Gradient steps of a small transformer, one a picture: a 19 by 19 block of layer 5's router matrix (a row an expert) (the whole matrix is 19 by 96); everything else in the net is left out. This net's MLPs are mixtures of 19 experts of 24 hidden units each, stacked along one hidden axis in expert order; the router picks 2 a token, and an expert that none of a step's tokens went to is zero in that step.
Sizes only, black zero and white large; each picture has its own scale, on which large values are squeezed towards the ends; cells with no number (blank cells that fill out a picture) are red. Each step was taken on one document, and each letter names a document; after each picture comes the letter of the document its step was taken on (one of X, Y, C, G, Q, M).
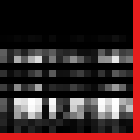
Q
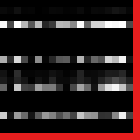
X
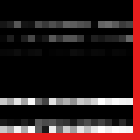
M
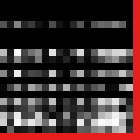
Q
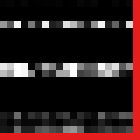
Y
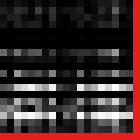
Q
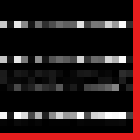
X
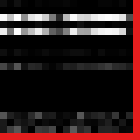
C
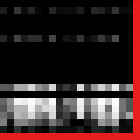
Q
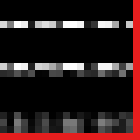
Y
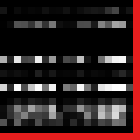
X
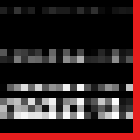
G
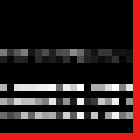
G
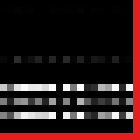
G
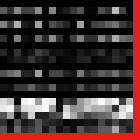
Q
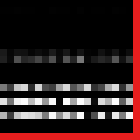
G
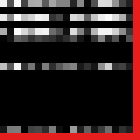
C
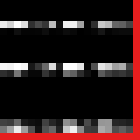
Y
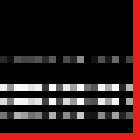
G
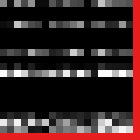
M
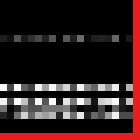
G
